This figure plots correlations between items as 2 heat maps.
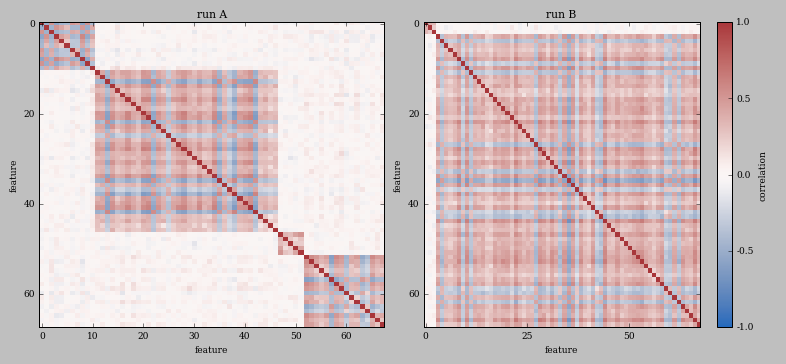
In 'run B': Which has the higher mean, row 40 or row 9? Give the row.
40
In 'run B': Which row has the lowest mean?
35
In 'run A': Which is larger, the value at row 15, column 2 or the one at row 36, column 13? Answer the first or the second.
the first
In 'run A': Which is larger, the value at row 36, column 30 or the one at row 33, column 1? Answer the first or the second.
the first
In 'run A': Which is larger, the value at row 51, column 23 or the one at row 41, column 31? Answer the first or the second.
the second
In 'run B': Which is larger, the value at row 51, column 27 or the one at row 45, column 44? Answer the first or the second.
the second
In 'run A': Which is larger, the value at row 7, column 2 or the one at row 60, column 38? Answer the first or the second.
the first
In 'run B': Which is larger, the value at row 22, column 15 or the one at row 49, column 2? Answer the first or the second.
the first
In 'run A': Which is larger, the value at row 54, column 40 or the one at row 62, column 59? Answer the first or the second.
the second
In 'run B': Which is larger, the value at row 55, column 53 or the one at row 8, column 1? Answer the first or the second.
the first
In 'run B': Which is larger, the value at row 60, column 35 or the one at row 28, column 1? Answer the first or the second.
the first
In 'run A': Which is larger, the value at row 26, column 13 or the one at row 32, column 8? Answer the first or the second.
the second
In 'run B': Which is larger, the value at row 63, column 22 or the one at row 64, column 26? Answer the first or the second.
the first
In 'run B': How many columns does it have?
68
